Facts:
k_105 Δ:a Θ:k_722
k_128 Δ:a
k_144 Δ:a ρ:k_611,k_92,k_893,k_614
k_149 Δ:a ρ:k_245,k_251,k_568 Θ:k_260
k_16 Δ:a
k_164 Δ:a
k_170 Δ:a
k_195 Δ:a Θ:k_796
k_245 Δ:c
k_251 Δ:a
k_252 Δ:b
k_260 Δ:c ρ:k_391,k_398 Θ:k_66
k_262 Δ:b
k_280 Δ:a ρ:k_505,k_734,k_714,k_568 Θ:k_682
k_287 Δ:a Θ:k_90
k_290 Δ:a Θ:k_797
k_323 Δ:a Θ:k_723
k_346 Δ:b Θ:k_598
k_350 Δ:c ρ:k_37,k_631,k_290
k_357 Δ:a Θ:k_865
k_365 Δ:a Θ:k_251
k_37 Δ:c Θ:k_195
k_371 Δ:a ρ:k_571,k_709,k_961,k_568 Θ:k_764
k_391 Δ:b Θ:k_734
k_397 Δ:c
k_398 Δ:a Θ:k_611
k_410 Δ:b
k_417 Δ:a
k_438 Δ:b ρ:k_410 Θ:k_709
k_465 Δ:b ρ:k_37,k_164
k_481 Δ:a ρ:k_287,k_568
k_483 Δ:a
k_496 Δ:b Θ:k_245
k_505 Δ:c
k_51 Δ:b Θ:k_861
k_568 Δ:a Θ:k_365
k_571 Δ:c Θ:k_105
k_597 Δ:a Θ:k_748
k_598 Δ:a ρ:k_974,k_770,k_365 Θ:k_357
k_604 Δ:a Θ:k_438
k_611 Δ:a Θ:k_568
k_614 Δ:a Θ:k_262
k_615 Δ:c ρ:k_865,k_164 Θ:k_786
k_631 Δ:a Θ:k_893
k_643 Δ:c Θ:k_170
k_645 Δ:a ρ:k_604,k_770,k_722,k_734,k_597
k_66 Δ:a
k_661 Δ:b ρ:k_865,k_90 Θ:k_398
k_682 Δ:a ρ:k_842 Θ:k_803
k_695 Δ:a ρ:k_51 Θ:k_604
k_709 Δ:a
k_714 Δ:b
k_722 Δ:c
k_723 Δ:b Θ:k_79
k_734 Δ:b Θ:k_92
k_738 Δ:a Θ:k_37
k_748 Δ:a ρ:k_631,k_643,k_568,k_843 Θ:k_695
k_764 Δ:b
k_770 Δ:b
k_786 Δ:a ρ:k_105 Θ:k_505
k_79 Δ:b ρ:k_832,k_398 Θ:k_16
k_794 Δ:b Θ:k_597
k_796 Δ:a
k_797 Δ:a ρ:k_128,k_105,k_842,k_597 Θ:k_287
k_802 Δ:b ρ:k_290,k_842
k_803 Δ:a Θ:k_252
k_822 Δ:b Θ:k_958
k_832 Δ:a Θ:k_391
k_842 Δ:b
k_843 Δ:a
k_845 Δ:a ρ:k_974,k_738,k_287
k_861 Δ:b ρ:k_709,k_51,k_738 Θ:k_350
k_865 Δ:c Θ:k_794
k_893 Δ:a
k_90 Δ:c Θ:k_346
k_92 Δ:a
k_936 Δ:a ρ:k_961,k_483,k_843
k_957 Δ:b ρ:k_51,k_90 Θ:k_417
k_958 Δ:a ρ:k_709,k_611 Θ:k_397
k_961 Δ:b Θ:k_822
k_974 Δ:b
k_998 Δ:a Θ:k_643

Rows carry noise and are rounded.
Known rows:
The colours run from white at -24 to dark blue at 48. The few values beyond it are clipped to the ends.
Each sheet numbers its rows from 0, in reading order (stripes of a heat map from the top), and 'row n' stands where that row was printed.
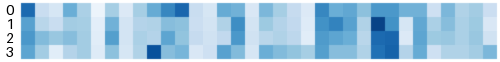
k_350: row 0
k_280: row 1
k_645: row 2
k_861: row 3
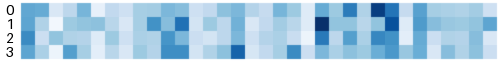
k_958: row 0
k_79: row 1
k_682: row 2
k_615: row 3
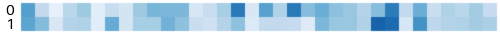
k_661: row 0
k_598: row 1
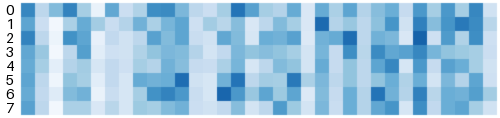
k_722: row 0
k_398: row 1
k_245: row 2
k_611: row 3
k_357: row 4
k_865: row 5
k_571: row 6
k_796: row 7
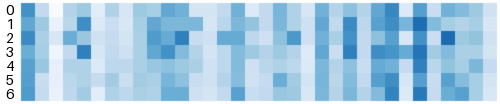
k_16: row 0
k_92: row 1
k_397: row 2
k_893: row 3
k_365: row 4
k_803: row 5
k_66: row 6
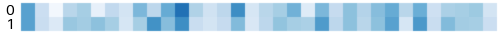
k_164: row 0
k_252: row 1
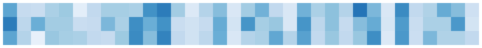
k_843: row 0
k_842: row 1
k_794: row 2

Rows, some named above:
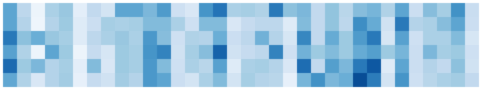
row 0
k_90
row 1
k_287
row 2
k_786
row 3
k_615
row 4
k_797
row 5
k_748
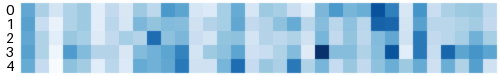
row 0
k_748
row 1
k_695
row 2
k_974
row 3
k_260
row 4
k_865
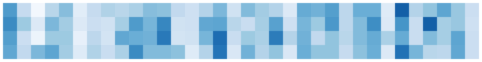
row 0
k_251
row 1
k_397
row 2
k_865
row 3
k_734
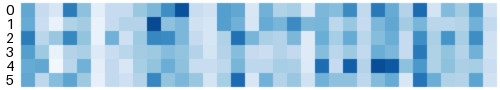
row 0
k_643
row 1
k_51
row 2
k_722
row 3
k_365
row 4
k_144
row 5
k_734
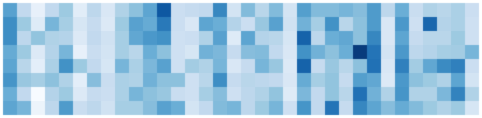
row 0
k_465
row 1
k_397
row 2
k_802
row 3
k_371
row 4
k_832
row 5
k_604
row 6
k_738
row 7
k_614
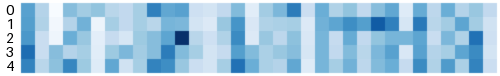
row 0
k_496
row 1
k_149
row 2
k_37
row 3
k_105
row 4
k_722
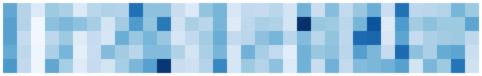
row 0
k_974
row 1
k_79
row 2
k_695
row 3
k_568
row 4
k_37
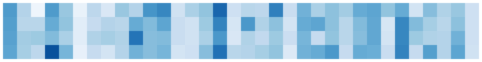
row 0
k_615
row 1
k_714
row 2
k_770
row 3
k_505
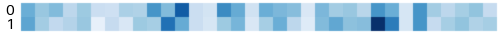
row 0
k_961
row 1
k_936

